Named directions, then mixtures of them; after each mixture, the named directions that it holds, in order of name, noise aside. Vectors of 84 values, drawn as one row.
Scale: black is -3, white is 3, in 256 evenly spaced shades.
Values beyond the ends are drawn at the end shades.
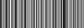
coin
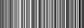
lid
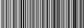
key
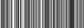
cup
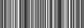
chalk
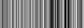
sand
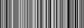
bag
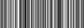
chalk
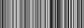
chalk, sand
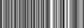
coin, sand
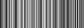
bag, coin, lid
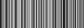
coin, lid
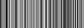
bag, coin, sand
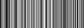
bag, coin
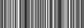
chalk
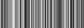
chalk, cup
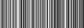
chalk, key, lid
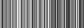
key, lid, sand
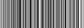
lid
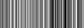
coin, sand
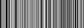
bag, coin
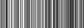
bag, cup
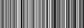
key, lid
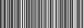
key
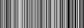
bag, lid
